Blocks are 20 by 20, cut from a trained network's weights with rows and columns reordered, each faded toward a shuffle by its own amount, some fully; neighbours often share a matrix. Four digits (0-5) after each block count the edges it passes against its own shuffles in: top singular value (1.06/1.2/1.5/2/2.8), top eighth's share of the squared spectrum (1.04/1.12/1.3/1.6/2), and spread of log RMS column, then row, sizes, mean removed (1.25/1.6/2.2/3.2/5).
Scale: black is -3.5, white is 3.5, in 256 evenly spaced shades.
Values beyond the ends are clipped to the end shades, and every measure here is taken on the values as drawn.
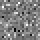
1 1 0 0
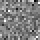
0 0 0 0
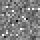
0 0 0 0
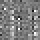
3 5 2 2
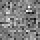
2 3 1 2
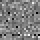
2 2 0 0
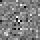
2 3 0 1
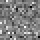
2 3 0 1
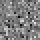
1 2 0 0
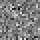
0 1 0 1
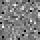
0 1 0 0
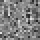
1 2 0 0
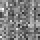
2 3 0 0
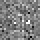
1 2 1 0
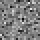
0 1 0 0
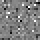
0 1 0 0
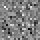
1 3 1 1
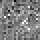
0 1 0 0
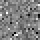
0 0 0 0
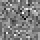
1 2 0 0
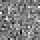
0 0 0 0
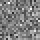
1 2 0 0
